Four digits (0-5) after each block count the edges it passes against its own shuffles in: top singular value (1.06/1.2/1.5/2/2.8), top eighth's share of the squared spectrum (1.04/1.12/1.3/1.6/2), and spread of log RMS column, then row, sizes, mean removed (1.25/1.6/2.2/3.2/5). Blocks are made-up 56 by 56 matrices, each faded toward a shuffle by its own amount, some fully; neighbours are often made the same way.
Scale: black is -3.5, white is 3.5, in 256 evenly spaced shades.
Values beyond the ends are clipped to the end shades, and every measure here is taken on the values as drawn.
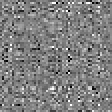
4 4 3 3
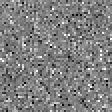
0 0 0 0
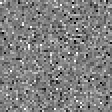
1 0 0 0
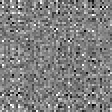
4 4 2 2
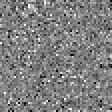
3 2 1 1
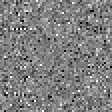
3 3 1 1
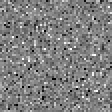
0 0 0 0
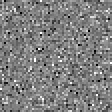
2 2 0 0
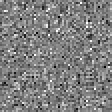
3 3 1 1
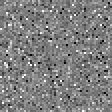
0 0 0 0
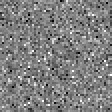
0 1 0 0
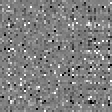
3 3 2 1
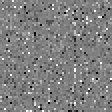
2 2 0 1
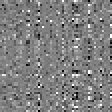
4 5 3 2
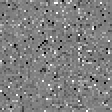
1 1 0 0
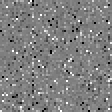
2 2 0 0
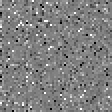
2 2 1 0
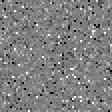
1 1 0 0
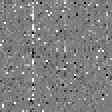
3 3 1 0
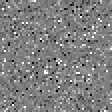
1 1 0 0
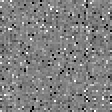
3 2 0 0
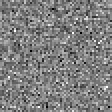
0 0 0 0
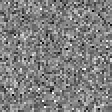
0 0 0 1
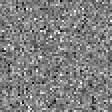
2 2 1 0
